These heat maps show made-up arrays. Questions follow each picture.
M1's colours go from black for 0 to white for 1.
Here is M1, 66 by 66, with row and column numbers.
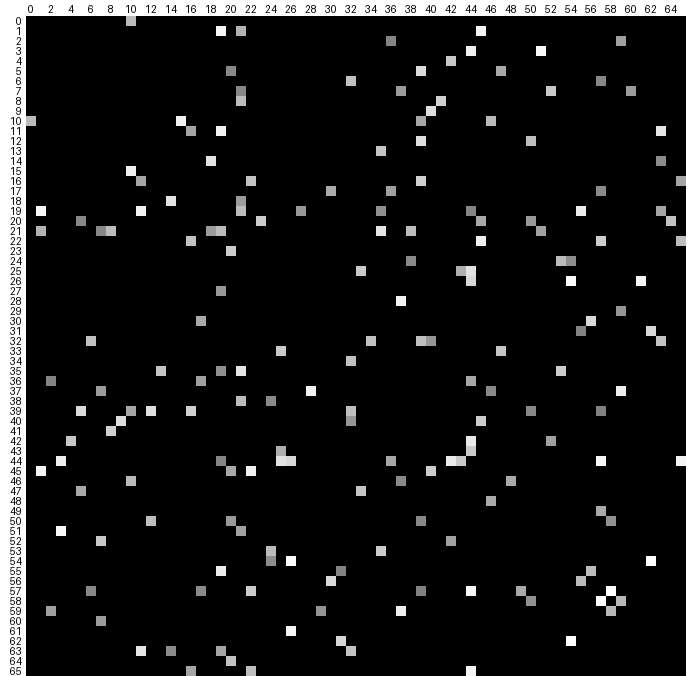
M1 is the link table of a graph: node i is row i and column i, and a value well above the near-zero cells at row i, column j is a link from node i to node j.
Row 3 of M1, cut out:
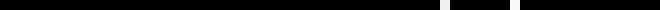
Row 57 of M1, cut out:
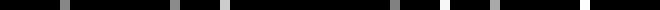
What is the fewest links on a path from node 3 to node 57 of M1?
2
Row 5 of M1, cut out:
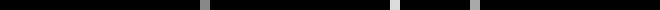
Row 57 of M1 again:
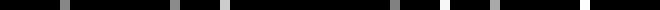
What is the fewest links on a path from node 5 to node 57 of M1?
2
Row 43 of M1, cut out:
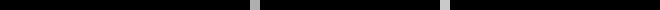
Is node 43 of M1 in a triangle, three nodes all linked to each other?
yes
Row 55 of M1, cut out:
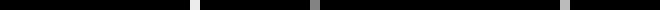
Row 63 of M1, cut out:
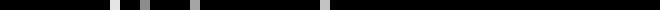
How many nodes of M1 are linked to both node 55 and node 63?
1
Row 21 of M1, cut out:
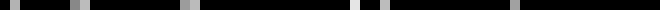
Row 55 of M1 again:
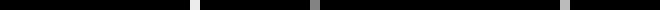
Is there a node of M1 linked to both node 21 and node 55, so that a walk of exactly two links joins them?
yes
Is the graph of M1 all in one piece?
yes
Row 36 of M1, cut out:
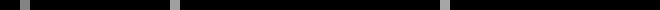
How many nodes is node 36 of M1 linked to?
3
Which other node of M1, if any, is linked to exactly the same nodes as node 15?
node 0
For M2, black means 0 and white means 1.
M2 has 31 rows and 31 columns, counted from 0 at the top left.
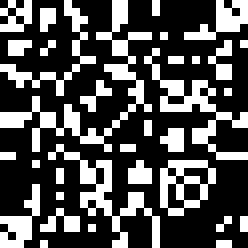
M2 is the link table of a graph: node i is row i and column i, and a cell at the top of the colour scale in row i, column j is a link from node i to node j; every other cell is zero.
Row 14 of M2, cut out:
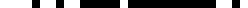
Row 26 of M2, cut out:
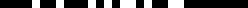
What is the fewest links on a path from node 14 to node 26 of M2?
2
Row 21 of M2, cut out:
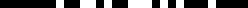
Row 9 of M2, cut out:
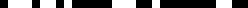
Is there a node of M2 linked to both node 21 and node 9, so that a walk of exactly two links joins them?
yes
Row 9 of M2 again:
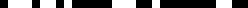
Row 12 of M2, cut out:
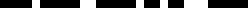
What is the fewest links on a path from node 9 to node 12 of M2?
3
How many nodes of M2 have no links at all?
0
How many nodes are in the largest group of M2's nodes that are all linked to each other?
7
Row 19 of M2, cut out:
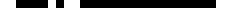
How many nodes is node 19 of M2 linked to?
9
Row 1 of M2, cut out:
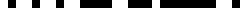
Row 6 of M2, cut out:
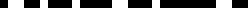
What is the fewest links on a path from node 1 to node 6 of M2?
1
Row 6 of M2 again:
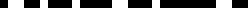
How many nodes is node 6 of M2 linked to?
9
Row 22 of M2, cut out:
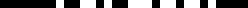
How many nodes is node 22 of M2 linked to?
12
